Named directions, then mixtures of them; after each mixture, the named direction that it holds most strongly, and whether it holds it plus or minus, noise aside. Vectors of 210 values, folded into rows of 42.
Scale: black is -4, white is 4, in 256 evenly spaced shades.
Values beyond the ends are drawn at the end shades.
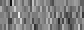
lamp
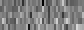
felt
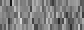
lamp, plus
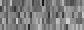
felt, plus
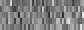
lamp, minus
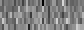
felt, plus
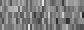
felt, minus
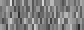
lamp, minus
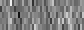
lamp, minus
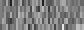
felt, plus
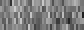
lamp, plus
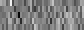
lamp, minus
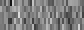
lamp, plus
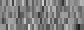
felt, minus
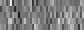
lamp, minus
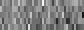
felt, minus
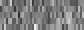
lamp, minus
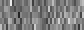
lamp, minus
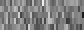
felt, minus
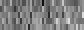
felt, plus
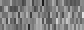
felt, plus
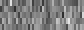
lamp, minus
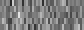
lamp, plus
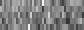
felt, minus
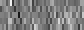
lamp, minus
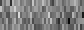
lamp, plus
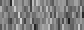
lamp, plus
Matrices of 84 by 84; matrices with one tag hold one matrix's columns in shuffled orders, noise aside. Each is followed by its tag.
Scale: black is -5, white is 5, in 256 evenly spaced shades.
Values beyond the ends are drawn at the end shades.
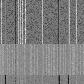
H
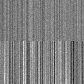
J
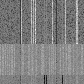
H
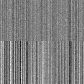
J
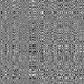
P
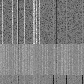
H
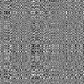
P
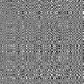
P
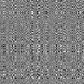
P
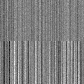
J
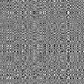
P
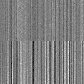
J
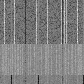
H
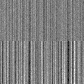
J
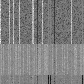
H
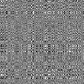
P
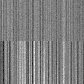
J
